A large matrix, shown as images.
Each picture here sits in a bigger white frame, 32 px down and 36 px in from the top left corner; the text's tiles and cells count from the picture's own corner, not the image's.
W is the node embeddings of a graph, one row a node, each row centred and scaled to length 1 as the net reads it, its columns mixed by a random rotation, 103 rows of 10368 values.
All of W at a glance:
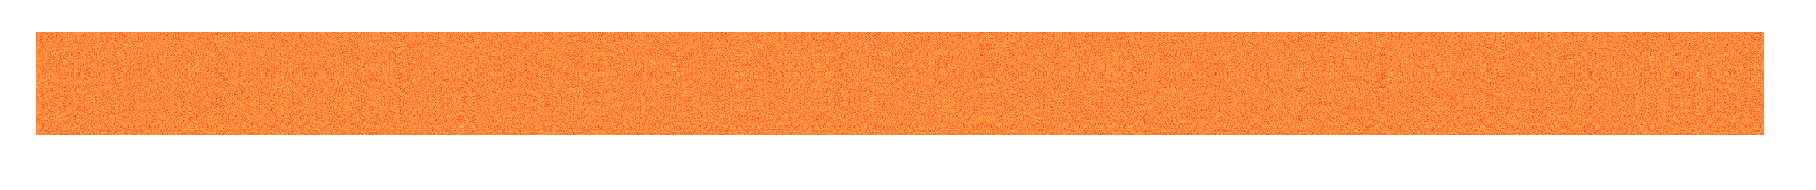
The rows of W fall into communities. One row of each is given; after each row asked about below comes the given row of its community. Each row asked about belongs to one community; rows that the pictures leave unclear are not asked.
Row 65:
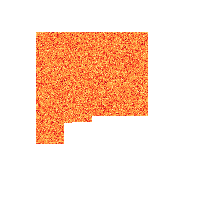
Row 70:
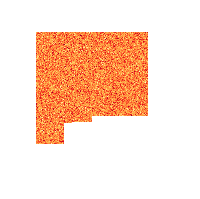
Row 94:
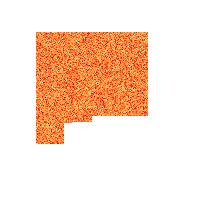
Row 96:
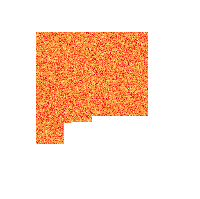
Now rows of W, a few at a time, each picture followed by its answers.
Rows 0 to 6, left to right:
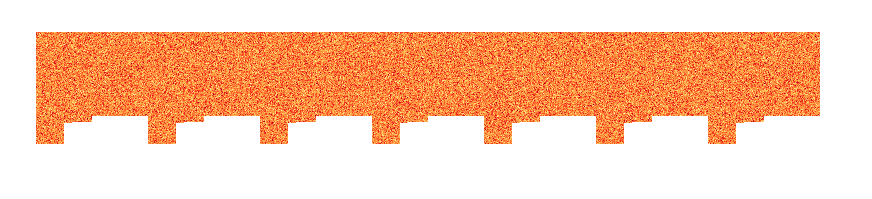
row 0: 94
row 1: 70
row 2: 94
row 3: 96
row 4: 96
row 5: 70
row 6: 94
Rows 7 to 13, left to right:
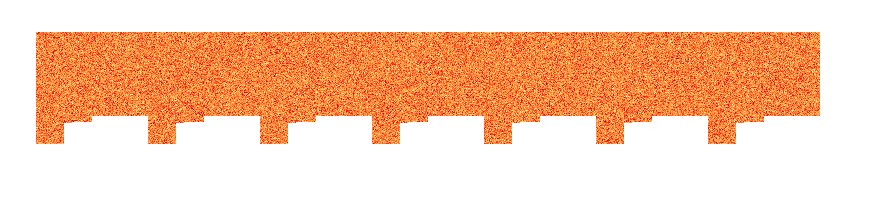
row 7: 70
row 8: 96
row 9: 70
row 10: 96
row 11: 65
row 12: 94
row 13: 65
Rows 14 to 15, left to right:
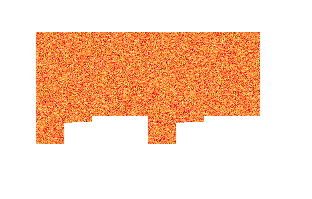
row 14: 70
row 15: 94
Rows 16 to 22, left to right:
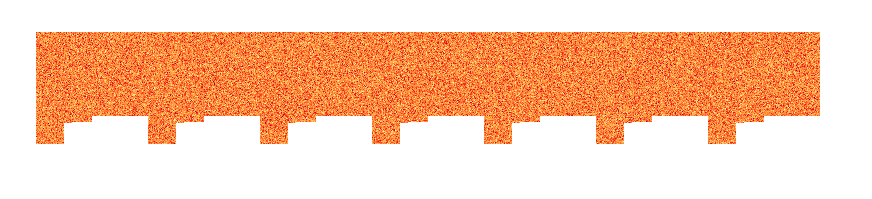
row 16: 94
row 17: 65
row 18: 96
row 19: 70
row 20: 65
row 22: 65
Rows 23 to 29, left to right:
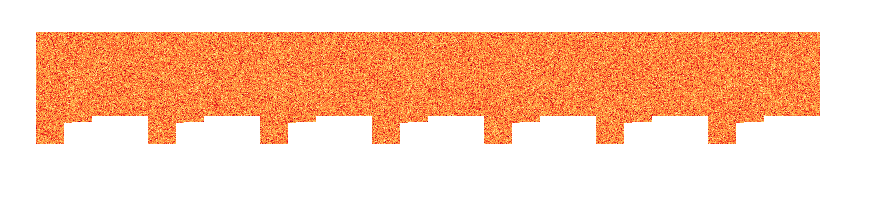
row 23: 65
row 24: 96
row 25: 94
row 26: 65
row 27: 96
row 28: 94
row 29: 96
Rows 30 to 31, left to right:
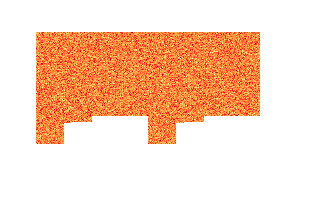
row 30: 96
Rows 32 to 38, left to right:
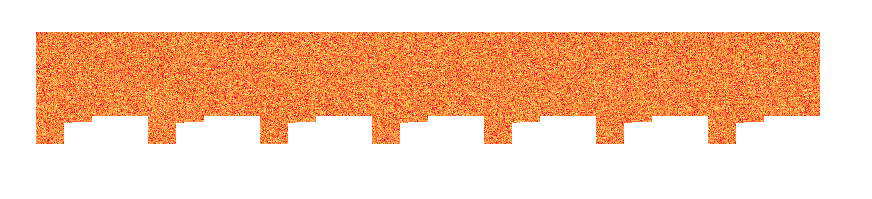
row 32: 94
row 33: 94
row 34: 96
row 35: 94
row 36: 65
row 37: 94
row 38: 94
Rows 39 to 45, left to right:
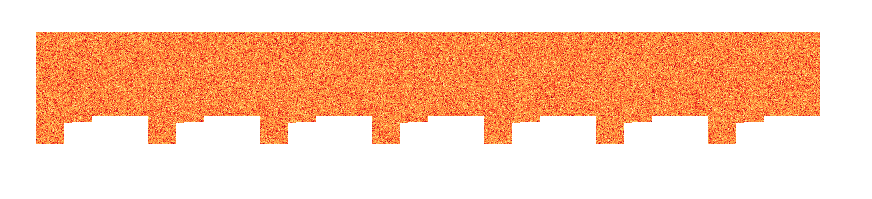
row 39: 94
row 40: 65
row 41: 65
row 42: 65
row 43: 65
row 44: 65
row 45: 94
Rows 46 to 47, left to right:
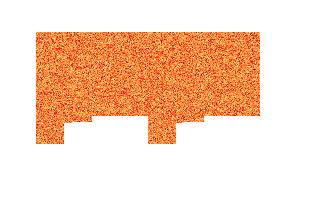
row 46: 65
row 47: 96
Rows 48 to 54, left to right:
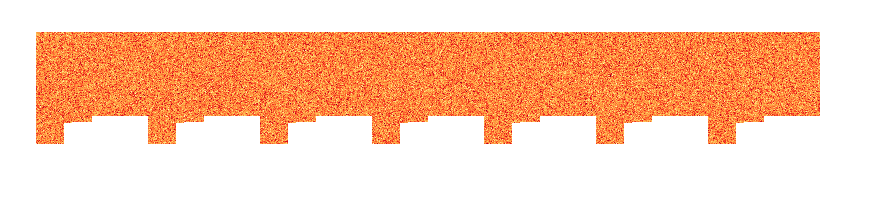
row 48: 96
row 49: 70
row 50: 70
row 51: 94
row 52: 65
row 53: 94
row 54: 65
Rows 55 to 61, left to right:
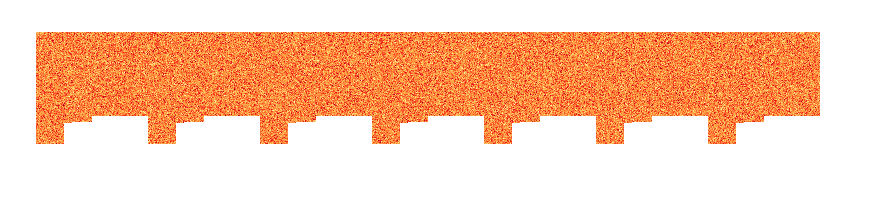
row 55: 65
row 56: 70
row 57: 94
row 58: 70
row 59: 70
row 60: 70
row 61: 94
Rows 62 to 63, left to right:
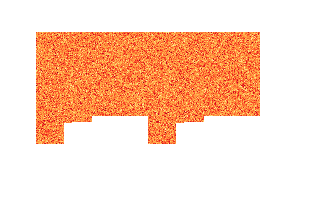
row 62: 65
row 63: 94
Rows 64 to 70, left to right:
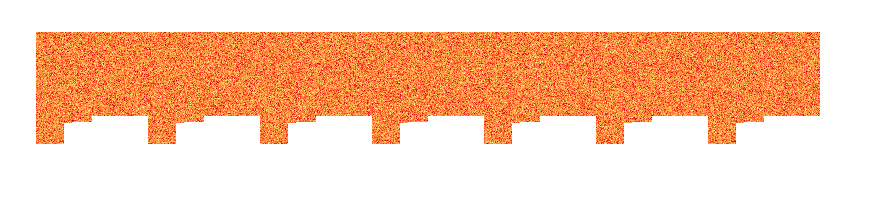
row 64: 70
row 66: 94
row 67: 70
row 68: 65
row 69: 94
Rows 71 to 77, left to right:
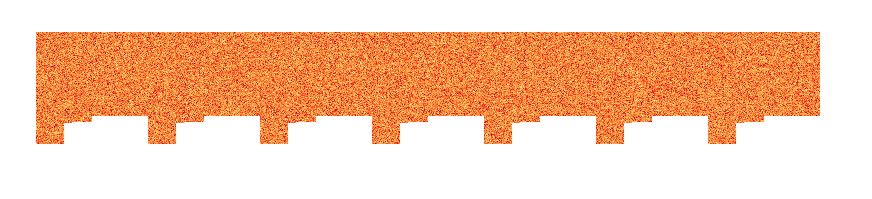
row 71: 70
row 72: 94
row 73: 70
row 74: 65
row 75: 65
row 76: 65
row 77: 94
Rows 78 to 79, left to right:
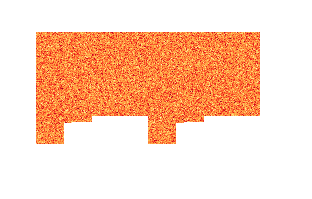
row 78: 96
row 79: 70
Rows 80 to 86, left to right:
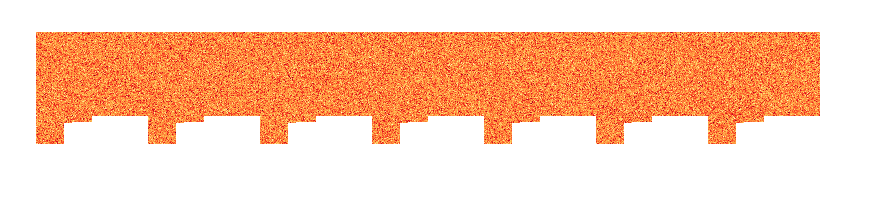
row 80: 94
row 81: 65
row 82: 65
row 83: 70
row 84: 70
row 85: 96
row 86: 96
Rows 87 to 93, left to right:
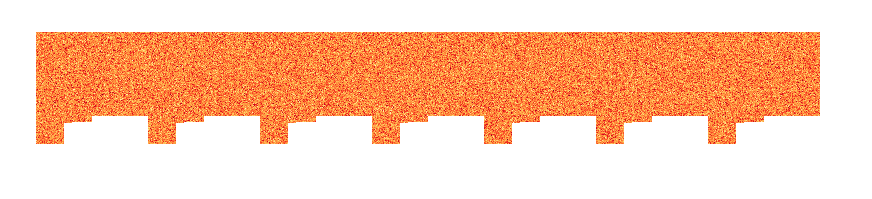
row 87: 70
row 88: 70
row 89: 96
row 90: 70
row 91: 65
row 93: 94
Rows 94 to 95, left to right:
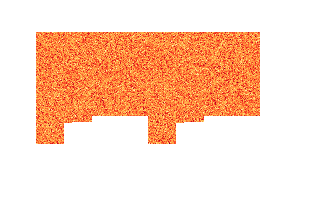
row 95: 94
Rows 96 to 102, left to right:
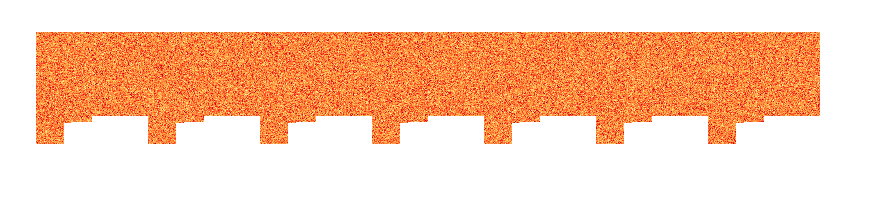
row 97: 94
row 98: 70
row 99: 70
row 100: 96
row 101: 65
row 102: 65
